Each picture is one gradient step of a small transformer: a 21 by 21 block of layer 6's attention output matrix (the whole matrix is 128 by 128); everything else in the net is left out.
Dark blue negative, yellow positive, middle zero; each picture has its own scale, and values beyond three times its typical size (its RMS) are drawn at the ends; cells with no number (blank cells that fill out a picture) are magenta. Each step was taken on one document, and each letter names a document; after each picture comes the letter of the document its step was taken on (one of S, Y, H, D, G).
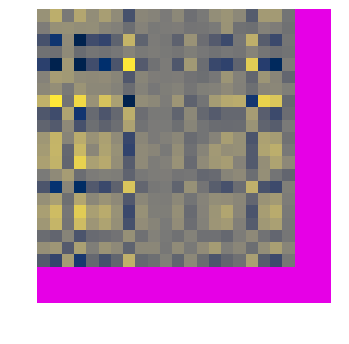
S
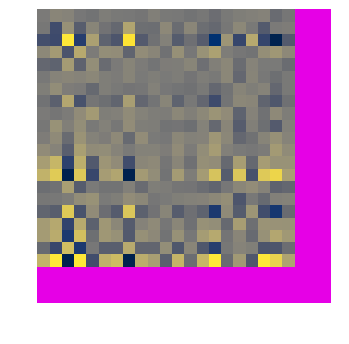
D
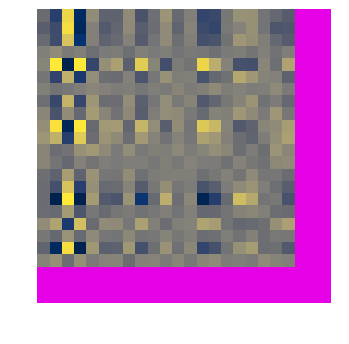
D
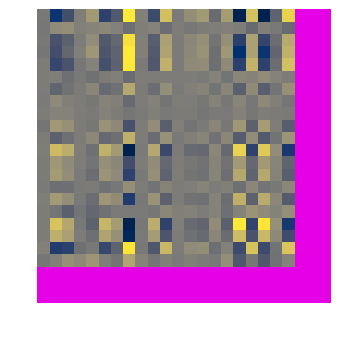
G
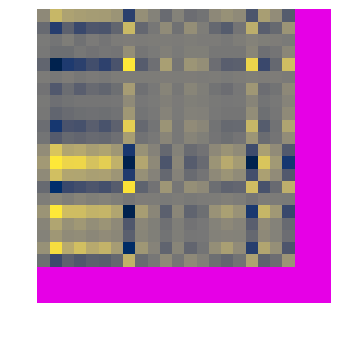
S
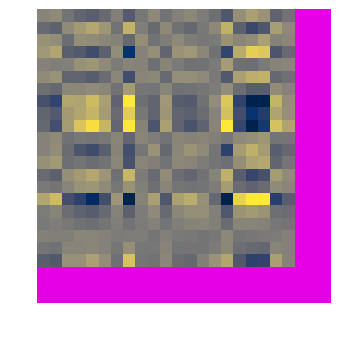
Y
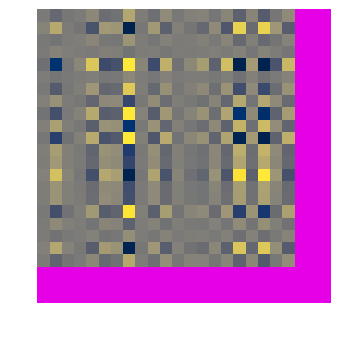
G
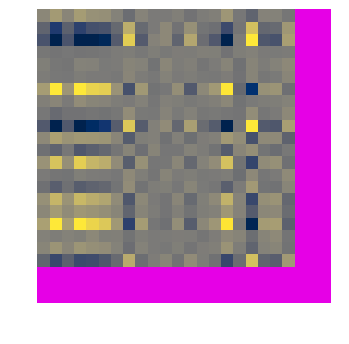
S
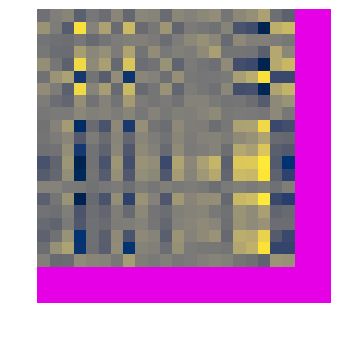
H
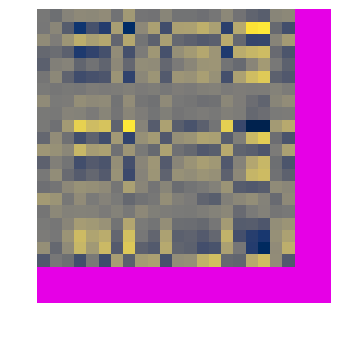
Y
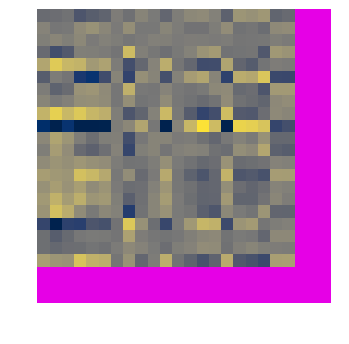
H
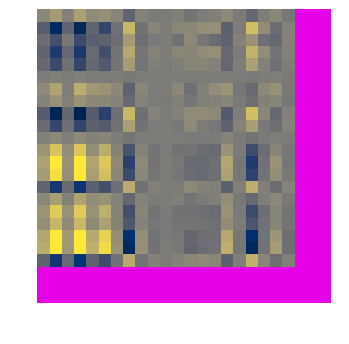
S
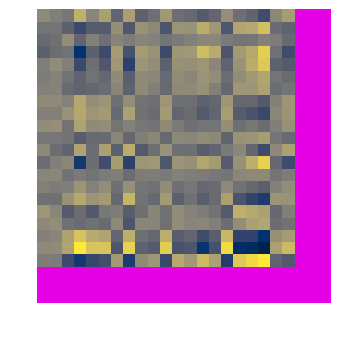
Y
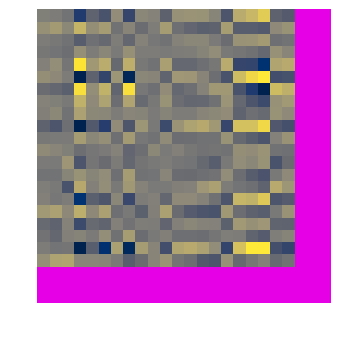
H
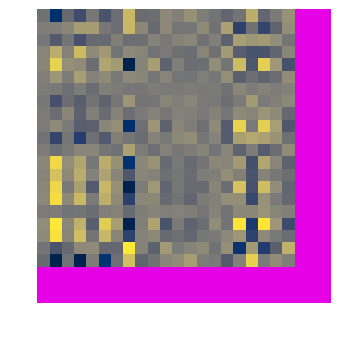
G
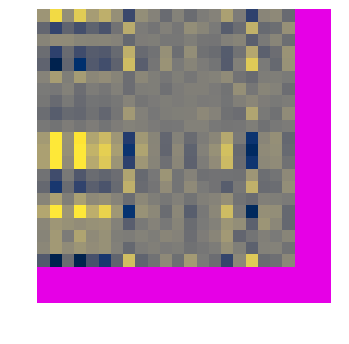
S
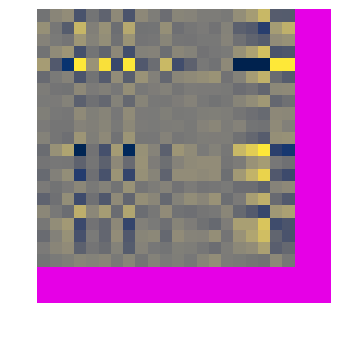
H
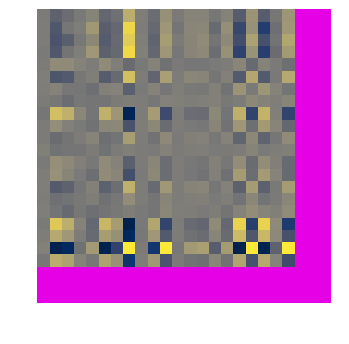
G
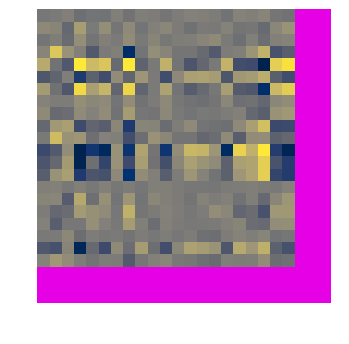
H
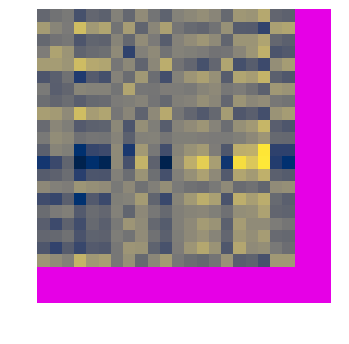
H
